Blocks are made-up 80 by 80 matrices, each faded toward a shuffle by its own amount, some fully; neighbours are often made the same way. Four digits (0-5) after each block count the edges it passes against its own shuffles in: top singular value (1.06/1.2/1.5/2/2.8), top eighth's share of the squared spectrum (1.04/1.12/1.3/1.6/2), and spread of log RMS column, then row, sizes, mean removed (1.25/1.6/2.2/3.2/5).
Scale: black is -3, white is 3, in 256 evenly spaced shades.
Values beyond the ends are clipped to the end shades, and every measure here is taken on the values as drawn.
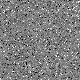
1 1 0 0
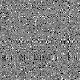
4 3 1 2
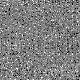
3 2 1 1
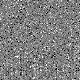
3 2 1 1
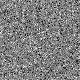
0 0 0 0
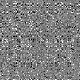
4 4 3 3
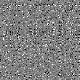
4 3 2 2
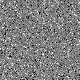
2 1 0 0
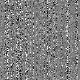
2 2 4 0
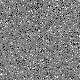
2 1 0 0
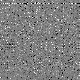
4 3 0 1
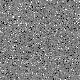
2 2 0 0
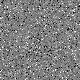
2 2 0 0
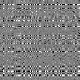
5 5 3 4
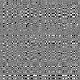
5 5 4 4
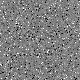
1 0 0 0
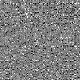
4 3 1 2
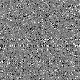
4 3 0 2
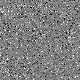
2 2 0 1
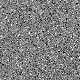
2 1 0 0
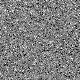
1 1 0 0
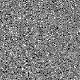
4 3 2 1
